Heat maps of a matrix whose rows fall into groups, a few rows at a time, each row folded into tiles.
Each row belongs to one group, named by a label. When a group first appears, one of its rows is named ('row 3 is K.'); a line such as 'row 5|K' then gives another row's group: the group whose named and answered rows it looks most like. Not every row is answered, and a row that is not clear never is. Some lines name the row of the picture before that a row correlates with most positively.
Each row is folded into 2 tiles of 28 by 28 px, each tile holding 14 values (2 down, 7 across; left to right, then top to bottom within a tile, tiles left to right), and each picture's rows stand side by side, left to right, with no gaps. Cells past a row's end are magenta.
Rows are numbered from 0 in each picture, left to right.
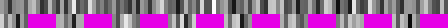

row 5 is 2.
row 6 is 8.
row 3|8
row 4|2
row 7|2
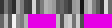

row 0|8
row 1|2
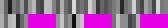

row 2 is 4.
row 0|2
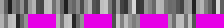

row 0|2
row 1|2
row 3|2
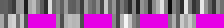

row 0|2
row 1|2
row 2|2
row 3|8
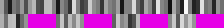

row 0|2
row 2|4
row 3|8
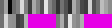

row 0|4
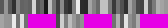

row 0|8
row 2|8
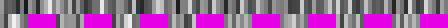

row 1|4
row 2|4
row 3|4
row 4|8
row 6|2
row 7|8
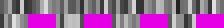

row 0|4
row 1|2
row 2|4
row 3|4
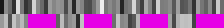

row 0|8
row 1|4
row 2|4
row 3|2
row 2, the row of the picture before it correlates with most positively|3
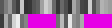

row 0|4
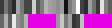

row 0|8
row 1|4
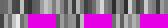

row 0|4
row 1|4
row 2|8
